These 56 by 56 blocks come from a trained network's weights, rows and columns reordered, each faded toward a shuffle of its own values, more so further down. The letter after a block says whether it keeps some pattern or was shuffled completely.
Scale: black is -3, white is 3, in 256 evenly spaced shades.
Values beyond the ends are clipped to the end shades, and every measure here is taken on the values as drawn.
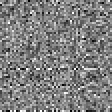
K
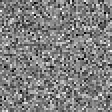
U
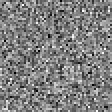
U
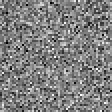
U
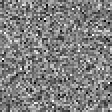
U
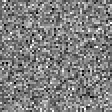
U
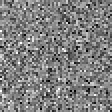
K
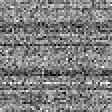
K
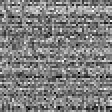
K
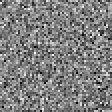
U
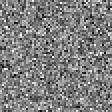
U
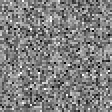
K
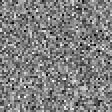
U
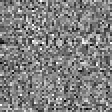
K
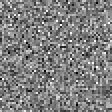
U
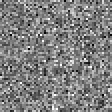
K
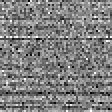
K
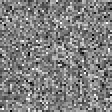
K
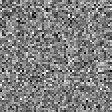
K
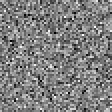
U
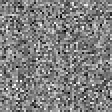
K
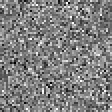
U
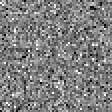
K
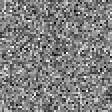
U
